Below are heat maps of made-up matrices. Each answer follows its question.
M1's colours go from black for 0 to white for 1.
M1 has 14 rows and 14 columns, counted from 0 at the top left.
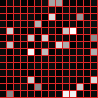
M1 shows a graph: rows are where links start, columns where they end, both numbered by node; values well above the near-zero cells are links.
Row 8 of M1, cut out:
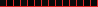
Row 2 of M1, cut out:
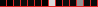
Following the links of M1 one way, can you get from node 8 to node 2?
no
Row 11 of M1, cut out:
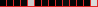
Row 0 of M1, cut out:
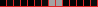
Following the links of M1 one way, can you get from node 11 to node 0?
no
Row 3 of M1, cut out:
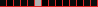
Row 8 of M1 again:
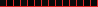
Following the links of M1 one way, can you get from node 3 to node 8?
yes
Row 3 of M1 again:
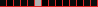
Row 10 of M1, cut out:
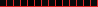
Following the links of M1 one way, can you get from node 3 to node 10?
yes
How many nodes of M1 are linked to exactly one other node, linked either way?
1
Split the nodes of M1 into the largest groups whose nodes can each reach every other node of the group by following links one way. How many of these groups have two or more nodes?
0
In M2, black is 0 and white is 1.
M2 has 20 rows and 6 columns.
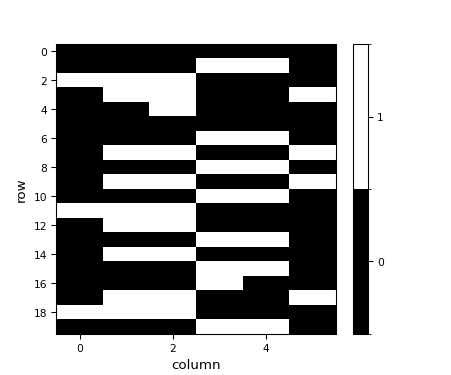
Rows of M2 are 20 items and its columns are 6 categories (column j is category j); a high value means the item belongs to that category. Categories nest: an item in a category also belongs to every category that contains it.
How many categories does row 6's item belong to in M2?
2
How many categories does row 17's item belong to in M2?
3
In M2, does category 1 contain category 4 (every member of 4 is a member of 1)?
no
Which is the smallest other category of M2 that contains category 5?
1
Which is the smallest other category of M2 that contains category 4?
3
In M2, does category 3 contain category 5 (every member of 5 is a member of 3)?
no
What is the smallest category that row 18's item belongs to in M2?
0
